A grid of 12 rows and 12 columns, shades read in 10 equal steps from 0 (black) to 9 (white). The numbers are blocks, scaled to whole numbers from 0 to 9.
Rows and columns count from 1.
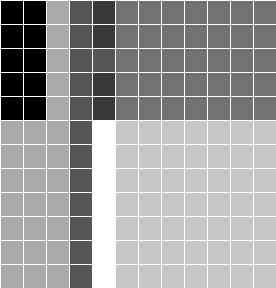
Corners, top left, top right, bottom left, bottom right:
0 4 6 7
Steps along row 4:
same up down down up same same same same same same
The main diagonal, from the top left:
0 0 6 3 2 7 7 7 7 7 7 7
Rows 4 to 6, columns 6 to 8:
4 4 4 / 4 4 4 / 7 7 7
